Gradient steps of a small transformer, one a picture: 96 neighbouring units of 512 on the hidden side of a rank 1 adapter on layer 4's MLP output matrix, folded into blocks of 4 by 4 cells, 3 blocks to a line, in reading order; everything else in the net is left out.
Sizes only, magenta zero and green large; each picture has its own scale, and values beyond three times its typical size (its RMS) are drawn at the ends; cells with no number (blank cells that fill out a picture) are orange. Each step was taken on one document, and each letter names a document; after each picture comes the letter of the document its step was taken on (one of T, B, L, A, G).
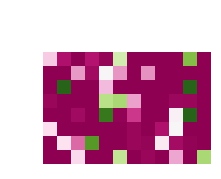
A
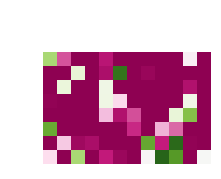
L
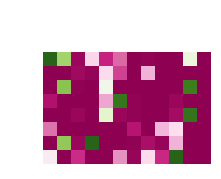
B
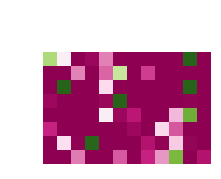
L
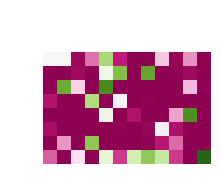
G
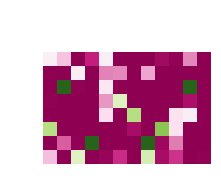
L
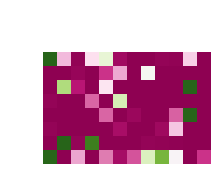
G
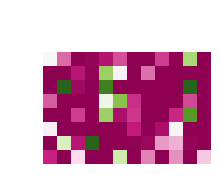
A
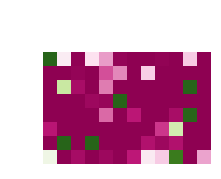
G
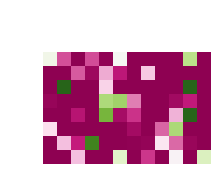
A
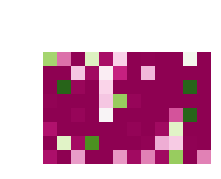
B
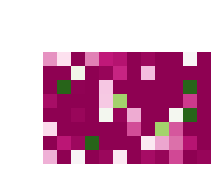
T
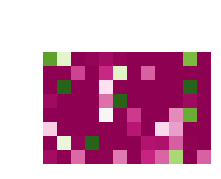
L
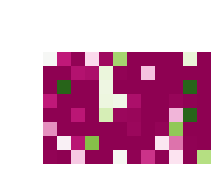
B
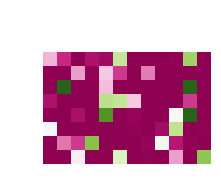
A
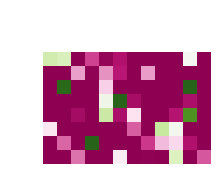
T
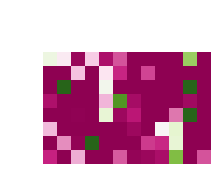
T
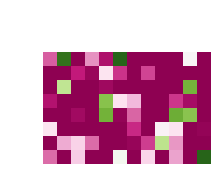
A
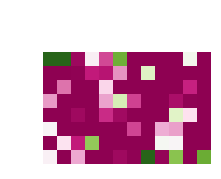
B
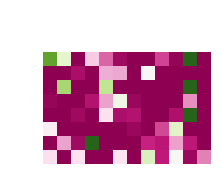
T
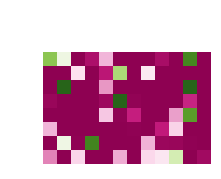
L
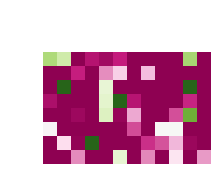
T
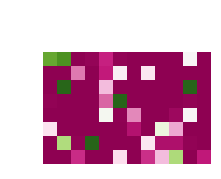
L
